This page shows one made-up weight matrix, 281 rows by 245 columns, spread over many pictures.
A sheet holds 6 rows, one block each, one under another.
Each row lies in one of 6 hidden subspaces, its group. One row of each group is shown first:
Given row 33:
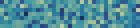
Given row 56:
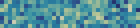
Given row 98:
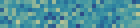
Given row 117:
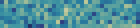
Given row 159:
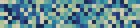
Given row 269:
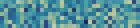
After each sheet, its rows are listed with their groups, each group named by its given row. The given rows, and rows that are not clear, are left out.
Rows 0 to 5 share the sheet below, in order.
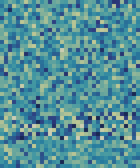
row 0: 56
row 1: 98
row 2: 33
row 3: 269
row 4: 269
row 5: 159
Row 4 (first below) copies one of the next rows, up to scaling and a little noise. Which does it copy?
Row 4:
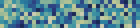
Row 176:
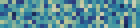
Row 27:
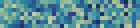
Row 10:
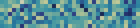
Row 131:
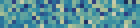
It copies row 27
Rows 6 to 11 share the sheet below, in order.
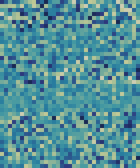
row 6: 33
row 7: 269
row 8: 117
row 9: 269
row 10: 269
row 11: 98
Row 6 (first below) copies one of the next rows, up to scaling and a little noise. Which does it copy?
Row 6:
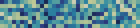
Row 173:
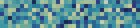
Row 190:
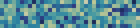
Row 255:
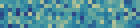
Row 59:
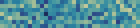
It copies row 59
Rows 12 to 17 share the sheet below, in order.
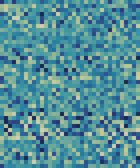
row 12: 159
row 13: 56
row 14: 117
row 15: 159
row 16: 159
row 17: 159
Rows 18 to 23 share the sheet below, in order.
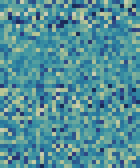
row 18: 33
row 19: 98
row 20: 33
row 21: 159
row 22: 56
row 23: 159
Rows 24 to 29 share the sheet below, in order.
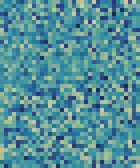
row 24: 269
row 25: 33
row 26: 159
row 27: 269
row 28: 33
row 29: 33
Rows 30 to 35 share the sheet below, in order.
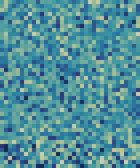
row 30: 56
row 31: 98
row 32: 98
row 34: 33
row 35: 159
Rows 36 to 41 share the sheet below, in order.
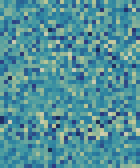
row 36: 33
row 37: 269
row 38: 269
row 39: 269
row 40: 159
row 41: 117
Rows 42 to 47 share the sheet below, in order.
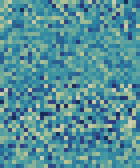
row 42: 269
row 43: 56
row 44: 33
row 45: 56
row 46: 269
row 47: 33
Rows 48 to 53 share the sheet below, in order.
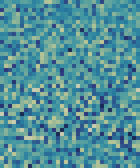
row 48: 98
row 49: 33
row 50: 269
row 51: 98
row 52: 117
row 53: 56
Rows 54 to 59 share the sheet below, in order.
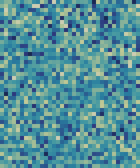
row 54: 98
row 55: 117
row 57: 159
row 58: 98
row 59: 33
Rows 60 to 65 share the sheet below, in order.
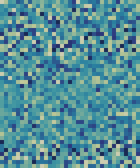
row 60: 117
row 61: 269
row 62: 56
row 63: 269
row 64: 269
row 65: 159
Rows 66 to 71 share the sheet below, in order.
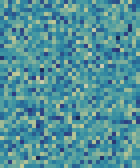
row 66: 56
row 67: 98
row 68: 159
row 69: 117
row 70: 33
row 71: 269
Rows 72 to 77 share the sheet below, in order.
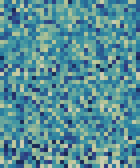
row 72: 98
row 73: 56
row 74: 159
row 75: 98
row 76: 269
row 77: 98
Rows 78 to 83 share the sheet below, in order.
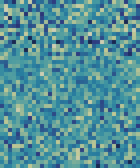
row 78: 159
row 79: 269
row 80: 159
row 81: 98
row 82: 159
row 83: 56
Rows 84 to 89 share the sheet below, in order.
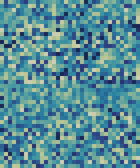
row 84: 117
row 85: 33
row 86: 117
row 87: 98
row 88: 56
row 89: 159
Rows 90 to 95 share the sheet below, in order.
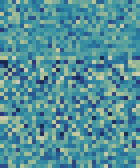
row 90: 98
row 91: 117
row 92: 159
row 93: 56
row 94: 159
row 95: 33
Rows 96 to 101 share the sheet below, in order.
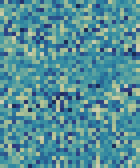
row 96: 33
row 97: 117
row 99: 56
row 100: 269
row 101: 56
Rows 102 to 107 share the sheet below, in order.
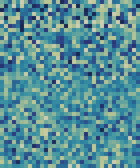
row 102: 98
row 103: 269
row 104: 33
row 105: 98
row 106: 56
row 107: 98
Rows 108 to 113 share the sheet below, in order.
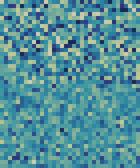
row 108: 33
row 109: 269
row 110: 117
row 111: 98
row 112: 33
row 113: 159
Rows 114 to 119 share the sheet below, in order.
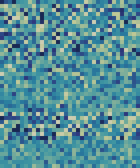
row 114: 159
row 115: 159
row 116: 56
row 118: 159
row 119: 269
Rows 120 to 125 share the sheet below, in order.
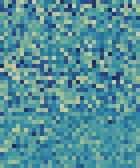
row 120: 33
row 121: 98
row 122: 98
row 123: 98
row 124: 159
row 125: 56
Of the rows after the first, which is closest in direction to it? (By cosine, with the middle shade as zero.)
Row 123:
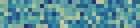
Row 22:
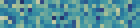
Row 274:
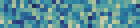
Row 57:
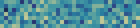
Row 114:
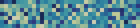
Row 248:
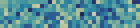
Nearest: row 248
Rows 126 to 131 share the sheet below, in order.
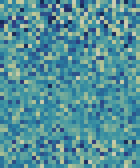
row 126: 269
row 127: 56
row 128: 98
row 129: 98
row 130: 56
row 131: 269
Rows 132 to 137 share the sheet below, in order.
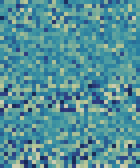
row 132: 56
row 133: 98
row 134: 269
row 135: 56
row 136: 33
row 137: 56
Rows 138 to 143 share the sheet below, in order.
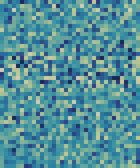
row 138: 269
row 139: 117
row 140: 98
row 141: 33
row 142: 56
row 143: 117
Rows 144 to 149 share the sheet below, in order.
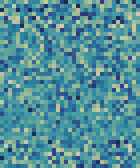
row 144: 98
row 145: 33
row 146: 269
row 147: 56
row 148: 159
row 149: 56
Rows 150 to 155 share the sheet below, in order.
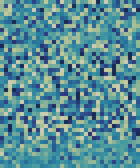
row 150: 33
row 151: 56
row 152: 269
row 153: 56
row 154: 33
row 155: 33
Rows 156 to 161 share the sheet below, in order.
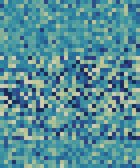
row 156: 33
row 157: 159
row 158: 117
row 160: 117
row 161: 117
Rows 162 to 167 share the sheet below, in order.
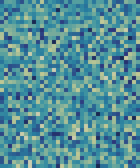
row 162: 159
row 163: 159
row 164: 159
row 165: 33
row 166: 56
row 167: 56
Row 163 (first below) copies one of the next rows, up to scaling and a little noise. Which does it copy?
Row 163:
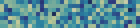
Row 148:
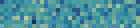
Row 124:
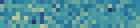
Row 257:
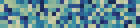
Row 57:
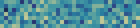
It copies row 257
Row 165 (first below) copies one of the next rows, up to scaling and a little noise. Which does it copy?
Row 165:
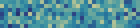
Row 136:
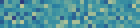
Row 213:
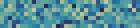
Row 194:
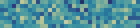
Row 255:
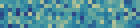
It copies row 255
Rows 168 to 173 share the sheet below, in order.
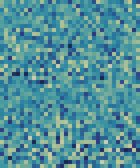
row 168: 98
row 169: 98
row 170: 159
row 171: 98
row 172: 56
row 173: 33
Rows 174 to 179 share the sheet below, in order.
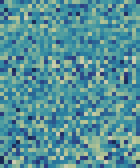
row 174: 159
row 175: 269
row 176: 269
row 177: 56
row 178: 117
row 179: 56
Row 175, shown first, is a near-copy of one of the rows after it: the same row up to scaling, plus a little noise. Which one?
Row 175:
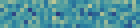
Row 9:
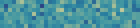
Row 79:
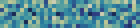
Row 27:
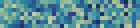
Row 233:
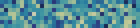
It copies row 79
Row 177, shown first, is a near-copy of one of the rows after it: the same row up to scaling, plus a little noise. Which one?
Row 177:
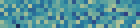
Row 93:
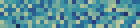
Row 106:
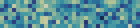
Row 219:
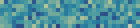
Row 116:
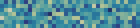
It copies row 93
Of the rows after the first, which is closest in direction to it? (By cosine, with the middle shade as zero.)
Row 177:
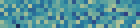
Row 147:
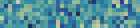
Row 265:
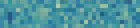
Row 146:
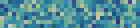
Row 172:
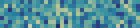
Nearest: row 172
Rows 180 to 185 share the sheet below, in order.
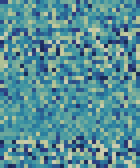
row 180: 117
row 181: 56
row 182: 159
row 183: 159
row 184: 56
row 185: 269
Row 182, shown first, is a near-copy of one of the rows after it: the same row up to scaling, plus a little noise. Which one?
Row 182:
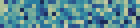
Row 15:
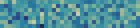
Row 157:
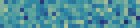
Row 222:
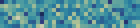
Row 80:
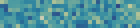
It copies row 157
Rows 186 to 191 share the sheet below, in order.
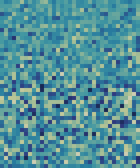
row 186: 269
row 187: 117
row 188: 56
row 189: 269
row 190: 33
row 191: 159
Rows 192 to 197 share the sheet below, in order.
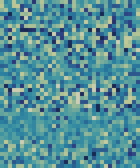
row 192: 269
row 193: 269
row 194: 33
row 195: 56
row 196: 159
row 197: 33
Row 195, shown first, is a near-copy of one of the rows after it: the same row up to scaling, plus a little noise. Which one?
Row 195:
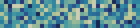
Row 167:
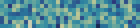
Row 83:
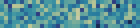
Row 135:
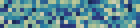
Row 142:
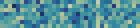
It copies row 83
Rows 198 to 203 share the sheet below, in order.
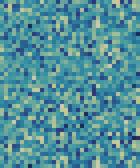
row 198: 56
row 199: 98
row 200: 159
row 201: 98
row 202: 117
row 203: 56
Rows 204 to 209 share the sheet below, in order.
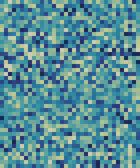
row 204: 269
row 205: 117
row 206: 159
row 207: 98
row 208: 33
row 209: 269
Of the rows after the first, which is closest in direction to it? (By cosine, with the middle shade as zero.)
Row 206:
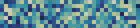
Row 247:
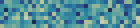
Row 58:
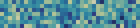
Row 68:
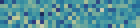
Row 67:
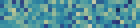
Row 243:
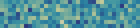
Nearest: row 68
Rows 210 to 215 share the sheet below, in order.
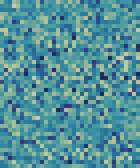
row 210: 56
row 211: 117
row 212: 159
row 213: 33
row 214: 98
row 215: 33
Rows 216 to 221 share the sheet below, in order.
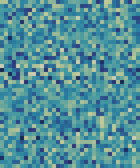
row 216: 33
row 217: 56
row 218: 98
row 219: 56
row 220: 98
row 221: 33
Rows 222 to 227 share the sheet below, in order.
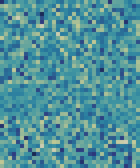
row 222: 159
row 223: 98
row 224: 269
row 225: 33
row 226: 98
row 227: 269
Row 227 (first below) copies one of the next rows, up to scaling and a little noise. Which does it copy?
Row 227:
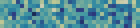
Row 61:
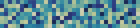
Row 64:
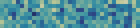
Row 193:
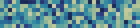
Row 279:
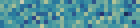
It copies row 64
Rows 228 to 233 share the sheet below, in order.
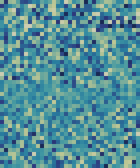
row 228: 117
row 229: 98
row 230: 56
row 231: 56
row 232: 159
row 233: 269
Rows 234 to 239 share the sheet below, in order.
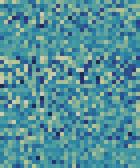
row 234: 159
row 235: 33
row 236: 269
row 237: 159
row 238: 117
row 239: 56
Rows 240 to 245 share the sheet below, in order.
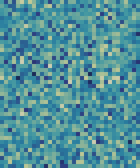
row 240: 269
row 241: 98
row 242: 98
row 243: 98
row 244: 33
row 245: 98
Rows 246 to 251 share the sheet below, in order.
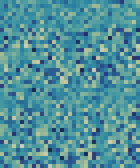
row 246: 269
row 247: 159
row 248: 98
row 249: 117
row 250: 56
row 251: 33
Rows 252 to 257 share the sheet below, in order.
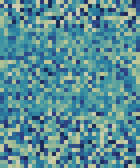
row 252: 56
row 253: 117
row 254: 33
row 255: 33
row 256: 98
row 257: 159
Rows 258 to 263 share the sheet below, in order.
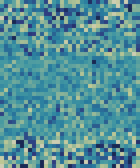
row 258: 56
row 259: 117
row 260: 33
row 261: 56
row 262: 117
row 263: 269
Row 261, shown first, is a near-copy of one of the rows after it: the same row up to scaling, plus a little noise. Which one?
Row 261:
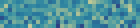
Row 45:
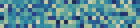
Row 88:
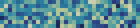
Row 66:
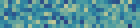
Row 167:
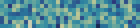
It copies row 88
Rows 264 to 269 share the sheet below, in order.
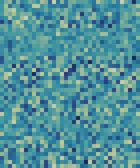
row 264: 98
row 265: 33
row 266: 269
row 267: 56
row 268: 117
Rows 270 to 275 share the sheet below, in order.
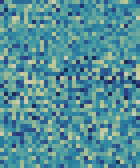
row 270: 159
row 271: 159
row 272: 117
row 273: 159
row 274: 98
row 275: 98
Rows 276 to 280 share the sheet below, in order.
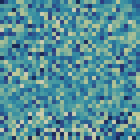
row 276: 117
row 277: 159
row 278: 159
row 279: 269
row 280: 56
